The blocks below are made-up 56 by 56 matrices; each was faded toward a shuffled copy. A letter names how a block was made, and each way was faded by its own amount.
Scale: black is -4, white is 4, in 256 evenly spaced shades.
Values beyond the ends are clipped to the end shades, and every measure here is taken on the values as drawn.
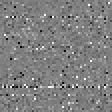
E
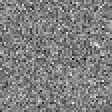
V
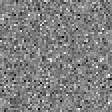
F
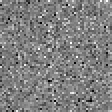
F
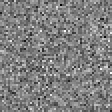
V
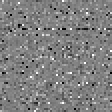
E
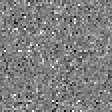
F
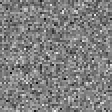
V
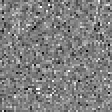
F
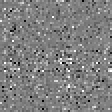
E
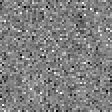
F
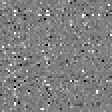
E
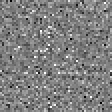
F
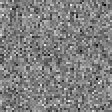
V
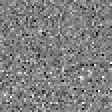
F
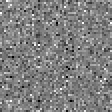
F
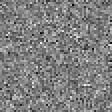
V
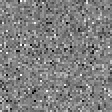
F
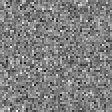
V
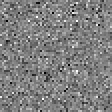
F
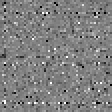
E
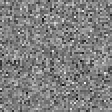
V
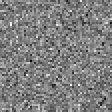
V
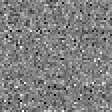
F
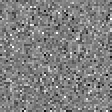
F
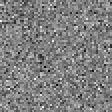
V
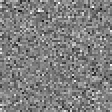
V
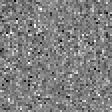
F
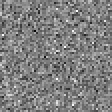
V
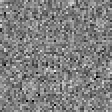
V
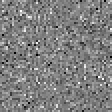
F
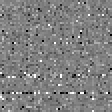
E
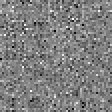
F
